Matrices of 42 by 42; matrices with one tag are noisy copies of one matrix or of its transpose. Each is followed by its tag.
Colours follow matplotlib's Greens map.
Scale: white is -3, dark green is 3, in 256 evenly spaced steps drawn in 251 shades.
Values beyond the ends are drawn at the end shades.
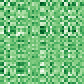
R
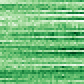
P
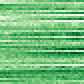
P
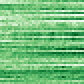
P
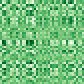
R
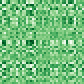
R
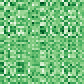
R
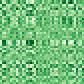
R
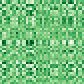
R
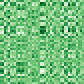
R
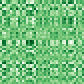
R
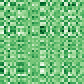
R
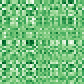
R
